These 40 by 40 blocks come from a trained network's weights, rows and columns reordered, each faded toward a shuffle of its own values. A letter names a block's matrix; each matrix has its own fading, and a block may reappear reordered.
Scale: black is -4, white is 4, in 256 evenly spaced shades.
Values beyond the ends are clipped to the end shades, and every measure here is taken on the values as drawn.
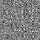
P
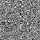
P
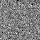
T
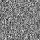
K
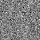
T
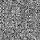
K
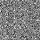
K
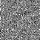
K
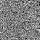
K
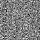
K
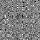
P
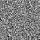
K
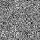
K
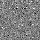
T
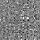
P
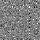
P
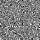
T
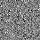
K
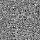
K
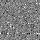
T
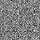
P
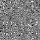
P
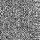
K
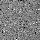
T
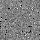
T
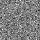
K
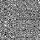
P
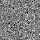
K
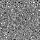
T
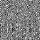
K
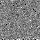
T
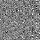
P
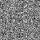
K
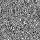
K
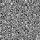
K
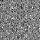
P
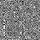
K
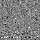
T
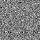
T
